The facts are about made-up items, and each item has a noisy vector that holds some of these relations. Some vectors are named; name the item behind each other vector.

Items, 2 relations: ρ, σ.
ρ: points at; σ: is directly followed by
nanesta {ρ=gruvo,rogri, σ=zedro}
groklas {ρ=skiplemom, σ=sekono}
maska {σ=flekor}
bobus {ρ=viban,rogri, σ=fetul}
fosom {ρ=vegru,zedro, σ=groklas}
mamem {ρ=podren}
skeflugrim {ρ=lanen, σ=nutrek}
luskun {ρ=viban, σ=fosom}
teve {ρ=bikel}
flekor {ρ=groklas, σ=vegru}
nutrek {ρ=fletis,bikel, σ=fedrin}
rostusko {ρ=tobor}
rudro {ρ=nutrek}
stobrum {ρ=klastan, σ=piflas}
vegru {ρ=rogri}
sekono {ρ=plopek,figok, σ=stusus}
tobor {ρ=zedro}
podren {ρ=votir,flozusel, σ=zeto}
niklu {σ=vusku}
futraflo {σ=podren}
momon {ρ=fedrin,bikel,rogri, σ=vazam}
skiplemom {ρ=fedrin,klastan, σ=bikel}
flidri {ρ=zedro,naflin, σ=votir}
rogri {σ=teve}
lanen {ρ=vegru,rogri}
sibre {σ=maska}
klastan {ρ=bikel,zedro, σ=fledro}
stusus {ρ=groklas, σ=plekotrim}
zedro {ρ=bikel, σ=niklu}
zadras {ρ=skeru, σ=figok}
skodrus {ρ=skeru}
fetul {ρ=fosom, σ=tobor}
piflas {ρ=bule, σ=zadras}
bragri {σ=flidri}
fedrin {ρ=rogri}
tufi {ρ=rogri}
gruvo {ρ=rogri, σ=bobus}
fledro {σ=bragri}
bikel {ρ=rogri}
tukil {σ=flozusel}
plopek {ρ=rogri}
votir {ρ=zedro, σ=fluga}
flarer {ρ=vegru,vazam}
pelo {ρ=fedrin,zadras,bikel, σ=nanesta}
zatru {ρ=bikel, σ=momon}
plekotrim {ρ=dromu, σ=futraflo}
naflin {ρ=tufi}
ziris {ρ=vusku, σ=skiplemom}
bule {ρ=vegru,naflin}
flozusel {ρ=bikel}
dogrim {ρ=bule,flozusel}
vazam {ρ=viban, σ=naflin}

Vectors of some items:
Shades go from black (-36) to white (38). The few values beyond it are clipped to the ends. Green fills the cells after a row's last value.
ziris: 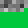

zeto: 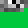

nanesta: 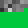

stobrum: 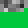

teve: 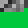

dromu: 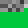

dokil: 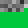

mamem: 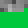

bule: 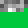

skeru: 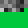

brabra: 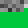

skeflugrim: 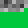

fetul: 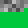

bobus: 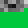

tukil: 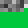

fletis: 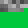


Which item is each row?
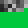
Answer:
rogri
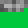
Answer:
sekono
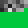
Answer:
gruvo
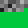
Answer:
momon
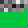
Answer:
skiplemom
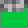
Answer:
naflin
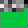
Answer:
zedro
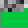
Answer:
viban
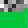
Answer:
vazam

